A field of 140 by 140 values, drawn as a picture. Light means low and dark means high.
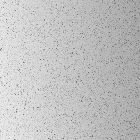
No row or column stands out. The field climbs toward the right. There are no regular stripes. Fine speckle covers the field.
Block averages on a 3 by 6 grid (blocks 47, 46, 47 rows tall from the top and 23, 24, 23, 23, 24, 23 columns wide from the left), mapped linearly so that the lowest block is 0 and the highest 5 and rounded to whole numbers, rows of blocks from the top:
0 1 2 3 4 5 | 0 1 2 3 4 5 | 0 1 2 3 4 5
